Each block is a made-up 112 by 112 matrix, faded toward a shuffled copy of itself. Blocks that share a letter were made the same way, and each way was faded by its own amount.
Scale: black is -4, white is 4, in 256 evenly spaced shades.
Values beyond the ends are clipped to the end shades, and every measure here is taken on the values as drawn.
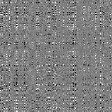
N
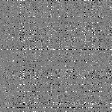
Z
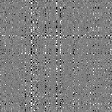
N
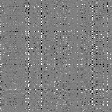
N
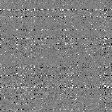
Z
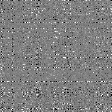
Z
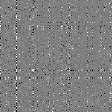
N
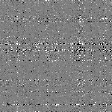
Z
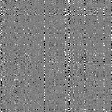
N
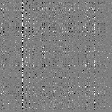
N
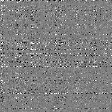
Z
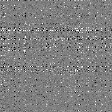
Z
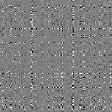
N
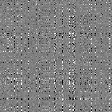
N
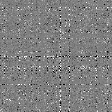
Z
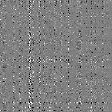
N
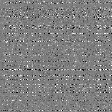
Z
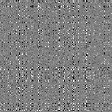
N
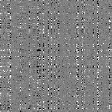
N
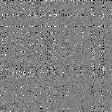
Z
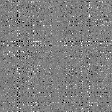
Z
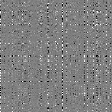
N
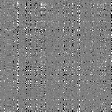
N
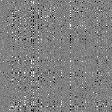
N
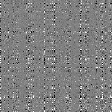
N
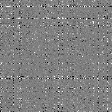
Z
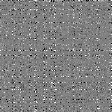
Z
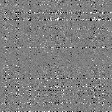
Z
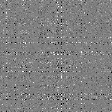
Z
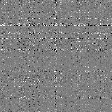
Z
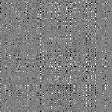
N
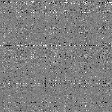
Z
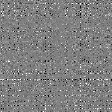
Z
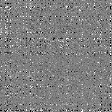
Z
